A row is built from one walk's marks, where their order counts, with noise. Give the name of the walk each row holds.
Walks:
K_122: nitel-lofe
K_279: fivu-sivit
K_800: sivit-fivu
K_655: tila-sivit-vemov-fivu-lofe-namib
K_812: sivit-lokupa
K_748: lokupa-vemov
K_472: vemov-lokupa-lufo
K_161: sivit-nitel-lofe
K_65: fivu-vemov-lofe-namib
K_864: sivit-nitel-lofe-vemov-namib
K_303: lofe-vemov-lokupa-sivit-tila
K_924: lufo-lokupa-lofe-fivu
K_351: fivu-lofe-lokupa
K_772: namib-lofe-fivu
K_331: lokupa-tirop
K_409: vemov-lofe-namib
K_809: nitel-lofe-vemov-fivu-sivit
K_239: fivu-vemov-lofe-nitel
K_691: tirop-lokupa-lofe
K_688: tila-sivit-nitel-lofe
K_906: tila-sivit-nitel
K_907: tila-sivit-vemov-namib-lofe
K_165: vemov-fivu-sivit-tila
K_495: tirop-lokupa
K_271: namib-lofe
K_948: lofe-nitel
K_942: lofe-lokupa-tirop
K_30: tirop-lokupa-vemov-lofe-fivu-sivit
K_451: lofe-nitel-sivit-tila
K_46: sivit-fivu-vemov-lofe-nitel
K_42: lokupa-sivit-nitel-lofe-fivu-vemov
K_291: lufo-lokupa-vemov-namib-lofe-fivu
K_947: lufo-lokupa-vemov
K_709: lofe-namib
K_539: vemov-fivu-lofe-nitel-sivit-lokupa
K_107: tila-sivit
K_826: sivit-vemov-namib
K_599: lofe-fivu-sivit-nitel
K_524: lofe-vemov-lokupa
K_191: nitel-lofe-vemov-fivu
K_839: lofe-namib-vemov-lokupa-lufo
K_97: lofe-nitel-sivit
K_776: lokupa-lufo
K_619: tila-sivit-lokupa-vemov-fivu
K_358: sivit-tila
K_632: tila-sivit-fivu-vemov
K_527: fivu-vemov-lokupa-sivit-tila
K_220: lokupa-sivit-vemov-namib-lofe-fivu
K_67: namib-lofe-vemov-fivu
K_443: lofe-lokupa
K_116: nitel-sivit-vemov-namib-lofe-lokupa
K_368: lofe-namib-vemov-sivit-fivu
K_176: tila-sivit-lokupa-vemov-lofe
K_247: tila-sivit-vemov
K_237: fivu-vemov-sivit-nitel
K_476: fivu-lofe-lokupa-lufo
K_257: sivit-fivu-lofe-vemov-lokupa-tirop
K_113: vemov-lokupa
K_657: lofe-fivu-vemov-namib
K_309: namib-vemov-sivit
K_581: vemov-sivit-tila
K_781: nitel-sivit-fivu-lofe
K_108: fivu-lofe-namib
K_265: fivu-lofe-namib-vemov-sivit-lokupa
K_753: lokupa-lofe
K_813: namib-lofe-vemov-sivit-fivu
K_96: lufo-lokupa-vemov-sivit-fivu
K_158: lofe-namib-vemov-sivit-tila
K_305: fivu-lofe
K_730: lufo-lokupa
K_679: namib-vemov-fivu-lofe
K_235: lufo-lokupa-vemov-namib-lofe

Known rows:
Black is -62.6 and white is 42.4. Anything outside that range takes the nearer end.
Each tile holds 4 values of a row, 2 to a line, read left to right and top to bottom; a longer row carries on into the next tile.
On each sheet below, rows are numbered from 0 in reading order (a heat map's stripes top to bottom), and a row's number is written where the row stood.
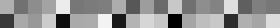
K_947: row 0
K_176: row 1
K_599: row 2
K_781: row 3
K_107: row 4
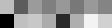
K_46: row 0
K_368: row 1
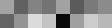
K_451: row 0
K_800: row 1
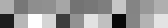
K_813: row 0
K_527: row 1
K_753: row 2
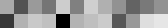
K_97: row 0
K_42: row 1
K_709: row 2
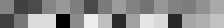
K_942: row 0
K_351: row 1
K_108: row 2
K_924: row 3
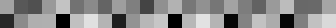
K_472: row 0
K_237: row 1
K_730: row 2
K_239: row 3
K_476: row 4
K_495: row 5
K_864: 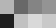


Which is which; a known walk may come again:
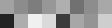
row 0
K_65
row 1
K_947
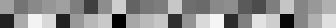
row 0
K_67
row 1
K_730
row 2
K_161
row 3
K_271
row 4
K_443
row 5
K_753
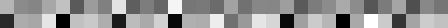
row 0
K_235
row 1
K_46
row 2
K_906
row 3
K_688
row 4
K_158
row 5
K_800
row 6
K_265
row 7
K_948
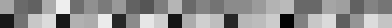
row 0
K_331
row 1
K_632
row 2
K_524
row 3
K_279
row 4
K_291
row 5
K_495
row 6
K_451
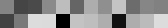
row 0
K_942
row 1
K_809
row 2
K_619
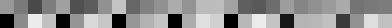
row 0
K_351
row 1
K_257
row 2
K_122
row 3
K_220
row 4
K_539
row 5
K_96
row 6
K_527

